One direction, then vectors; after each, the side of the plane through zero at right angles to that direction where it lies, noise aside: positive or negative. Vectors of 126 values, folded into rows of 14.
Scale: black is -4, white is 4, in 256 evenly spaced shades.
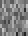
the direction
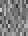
positive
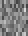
negative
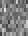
positive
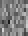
positive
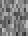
positive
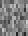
positive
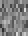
negative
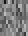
positive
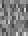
negative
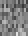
negative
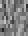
negative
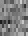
positive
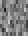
negative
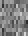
negative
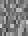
positive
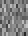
positive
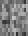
positive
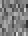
negative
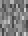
negative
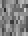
negative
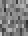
negative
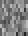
positive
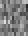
negative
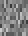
negative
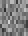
negative
